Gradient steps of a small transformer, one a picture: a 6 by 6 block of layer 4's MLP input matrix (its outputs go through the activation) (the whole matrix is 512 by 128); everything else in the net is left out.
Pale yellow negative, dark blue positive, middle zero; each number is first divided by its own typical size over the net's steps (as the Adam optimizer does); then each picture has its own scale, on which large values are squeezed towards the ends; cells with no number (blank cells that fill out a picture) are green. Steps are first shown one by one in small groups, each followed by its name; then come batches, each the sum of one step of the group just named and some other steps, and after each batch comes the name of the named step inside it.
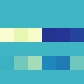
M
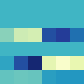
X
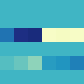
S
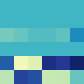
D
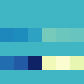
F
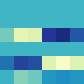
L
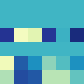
D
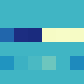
S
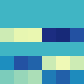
L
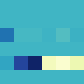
F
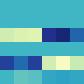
L
